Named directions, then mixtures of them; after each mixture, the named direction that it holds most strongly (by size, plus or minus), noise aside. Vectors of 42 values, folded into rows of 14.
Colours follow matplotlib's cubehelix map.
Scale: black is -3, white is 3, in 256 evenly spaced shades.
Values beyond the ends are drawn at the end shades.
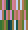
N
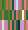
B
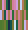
N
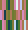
N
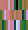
B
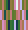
N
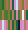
B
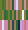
B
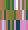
B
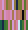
B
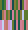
N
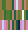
B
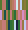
N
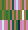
B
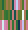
B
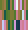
B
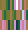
B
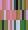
B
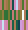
B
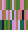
B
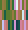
B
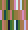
N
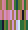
B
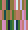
N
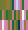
B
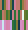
B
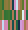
B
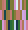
N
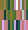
B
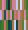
N
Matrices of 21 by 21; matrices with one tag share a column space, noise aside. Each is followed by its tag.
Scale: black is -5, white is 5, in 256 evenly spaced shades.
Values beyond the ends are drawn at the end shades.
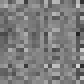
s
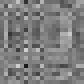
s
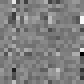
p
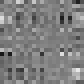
p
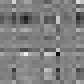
p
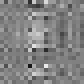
s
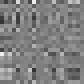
p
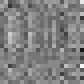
s
